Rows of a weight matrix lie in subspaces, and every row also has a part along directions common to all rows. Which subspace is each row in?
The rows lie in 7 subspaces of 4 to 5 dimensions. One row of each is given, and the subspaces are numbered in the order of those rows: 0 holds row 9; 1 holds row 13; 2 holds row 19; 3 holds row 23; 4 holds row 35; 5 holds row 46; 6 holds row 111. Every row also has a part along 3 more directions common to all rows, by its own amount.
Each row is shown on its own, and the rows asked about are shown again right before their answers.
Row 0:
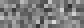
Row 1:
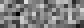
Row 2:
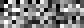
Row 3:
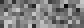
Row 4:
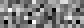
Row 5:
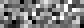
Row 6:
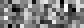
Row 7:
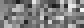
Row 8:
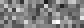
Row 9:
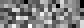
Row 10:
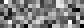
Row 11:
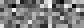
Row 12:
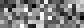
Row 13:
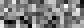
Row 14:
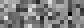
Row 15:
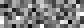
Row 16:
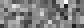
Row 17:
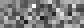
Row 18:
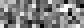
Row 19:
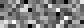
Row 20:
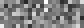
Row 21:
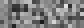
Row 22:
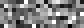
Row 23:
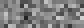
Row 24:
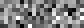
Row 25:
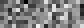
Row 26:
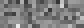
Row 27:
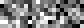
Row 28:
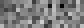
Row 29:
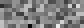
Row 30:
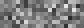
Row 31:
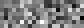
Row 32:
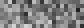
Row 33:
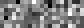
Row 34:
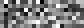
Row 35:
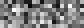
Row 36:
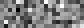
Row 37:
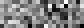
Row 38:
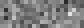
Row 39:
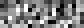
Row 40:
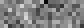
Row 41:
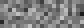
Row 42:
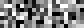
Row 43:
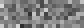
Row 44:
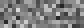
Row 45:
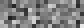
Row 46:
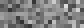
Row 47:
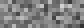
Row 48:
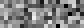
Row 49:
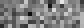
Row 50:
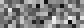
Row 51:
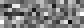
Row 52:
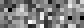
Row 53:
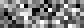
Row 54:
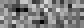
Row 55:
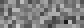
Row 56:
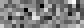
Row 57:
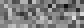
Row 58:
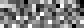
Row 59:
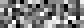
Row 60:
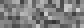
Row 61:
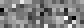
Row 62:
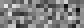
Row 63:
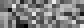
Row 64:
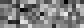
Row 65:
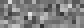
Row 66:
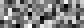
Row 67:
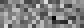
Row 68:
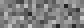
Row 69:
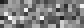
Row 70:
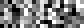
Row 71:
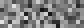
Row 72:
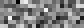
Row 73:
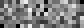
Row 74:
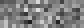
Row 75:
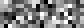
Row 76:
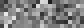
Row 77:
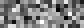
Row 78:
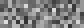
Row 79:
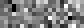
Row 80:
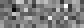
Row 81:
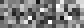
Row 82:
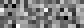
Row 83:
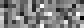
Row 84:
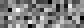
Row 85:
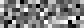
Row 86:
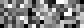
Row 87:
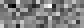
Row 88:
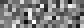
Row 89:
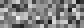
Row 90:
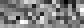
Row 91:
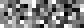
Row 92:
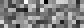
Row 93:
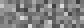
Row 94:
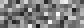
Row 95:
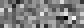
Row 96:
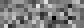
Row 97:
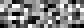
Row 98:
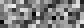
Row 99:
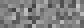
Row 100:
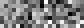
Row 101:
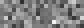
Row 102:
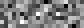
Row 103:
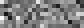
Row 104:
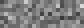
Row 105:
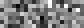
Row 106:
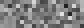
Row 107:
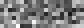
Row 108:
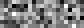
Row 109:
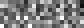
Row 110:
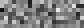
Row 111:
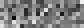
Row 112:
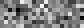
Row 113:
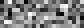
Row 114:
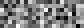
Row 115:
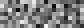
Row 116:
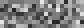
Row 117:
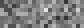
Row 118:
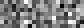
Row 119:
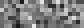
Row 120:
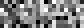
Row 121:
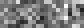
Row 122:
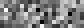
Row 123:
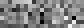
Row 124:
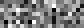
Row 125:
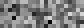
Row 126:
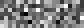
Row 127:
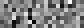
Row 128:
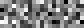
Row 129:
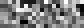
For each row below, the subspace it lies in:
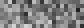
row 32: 5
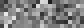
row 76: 1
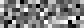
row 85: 1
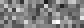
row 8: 3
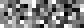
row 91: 0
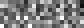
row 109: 0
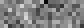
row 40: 3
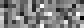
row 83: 2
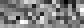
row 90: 0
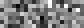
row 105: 4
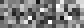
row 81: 2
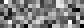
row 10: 1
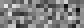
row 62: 5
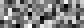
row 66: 1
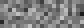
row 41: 2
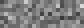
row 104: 2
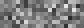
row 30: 3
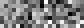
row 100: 6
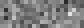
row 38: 4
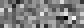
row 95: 5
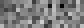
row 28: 0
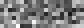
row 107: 6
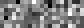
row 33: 4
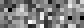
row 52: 4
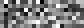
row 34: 1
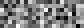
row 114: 5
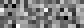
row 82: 5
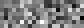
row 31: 3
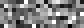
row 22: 5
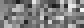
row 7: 4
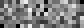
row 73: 6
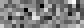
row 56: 6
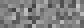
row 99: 6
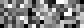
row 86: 0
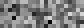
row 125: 6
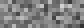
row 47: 6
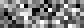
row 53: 3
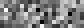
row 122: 4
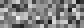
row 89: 2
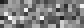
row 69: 2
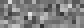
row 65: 1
